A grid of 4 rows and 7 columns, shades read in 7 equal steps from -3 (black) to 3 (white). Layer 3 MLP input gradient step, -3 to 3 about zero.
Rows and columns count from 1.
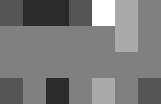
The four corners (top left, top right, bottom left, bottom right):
-1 0 -1 -1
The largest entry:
3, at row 1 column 5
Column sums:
-2 -2 -4 -1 4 2 -1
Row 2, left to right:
0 0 0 0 0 1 0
